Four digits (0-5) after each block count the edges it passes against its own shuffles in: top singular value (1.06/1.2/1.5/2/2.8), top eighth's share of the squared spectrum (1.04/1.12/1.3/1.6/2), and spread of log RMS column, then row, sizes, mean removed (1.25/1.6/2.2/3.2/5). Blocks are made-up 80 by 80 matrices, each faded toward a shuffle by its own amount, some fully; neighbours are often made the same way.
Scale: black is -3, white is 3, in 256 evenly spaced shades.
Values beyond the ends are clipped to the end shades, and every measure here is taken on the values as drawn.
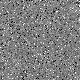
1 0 0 0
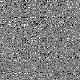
4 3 1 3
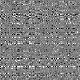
4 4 2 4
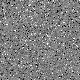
1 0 0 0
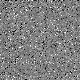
2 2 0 1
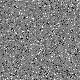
1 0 0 0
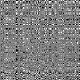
5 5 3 4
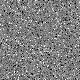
2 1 0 0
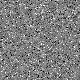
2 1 0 0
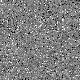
3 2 1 0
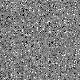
3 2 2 1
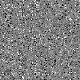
3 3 2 1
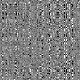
4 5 4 2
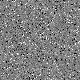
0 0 0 0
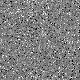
2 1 0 0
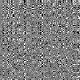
4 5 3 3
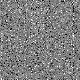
3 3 2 0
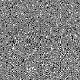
4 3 2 2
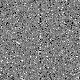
3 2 1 1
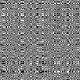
5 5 4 4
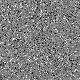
1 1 0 0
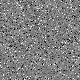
0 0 0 0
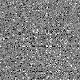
3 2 1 2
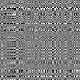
5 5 3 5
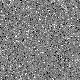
0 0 0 0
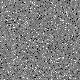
1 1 0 0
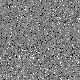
2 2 0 0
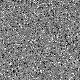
0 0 0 0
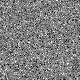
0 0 0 0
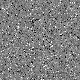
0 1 1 0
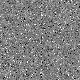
2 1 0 0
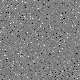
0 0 0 0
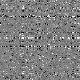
4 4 2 3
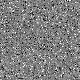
2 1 0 0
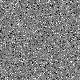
1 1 0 0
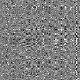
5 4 3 2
